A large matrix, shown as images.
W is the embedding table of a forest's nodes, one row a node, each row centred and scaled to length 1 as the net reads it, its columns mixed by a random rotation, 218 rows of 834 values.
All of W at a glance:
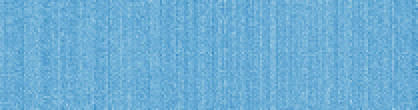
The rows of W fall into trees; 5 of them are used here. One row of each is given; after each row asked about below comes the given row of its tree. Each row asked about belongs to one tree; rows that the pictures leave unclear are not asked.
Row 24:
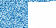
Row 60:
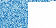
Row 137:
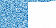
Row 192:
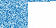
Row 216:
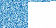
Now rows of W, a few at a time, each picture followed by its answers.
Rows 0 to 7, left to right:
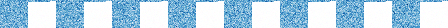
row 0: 137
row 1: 24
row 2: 24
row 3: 137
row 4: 137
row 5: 137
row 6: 137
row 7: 216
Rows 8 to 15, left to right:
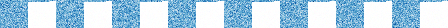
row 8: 137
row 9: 60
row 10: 192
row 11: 137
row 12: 137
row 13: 24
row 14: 192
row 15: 24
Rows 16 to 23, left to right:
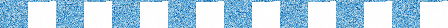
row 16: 60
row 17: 216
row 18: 216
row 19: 137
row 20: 137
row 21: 216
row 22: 24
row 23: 137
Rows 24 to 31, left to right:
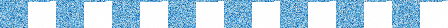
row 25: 137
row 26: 137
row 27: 216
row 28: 137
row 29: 137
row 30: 216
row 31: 192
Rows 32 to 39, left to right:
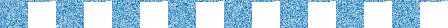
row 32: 60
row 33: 192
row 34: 24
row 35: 192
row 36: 60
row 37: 216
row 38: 24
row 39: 24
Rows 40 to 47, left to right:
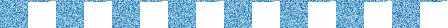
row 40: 137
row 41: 24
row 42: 24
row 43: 24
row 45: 24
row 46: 24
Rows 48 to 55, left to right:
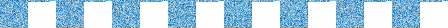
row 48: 137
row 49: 24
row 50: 137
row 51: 216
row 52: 60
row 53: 60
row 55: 216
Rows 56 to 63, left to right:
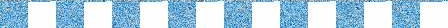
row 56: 216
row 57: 60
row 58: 24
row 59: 24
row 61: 60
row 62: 24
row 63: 137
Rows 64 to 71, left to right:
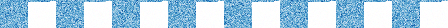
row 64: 137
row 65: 24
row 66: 137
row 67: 137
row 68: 192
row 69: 137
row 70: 137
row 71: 60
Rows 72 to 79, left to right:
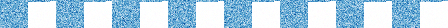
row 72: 137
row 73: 137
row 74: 60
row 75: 216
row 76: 216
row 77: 137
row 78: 192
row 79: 24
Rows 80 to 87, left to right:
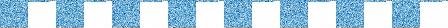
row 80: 137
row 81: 216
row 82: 216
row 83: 216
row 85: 137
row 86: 216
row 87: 60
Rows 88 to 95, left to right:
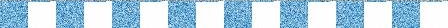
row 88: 216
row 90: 137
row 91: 192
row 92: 60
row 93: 137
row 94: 216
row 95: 216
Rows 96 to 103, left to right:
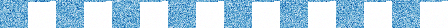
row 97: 24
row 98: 60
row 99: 216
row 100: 216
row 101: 24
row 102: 216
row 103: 24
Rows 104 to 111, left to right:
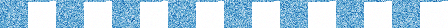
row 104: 60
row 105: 60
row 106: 24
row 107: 60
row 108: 24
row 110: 137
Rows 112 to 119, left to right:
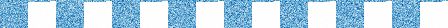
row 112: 216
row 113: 60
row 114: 24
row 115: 216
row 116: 137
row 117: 24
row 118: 24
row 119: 60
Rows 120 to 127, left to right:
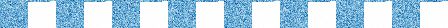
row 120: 60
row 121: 137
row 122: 216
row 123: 137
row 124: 24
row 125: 137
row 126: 60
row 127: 137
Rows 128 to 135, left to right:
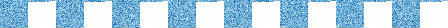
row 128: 137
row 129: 137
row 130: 24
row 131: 60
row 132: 137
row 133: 216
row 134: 192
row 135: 60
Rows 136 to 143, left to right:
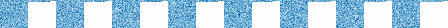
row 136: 216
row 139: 216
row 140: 137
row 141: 24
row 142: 24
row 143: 216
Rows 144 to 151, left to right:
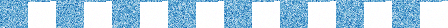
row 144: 216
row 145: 216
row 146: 192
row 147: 137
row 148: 216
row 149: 60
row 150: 60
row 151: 24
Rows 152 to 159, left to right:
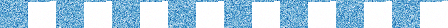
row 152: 137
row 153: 216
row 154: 216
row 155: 192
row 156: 216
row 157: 216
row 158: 60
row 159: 24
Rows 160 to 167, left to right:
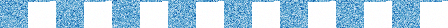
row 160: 24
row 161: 60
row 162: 192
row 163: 137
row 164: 137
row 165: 24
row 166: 24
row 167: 216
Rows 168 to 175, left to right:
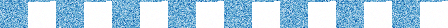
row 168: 24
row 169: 216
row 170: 60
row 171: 24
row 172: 216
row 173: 137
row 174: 24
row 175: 24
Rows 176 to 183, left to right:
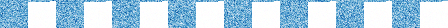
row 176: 216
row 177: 24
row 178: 192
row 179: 192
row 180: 60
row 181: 137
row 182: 60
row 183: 24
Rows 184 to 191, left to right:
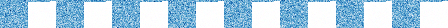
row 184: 137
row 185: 137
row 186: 216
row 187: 216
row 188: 137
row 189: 192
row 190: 192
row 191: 24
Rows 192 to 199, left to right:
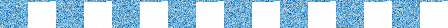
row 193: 216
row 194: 192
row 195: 216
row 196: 137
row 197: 137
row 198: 24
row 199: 216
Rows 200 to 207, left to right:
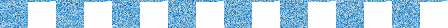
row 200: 192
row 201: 24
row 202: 192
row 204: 192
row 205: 24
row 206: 60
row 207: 192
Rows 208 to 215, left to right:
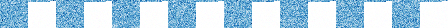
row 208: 216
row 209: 137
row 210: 192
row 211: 60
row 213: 216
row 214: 216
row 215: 60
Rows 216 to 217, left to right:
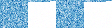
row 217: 60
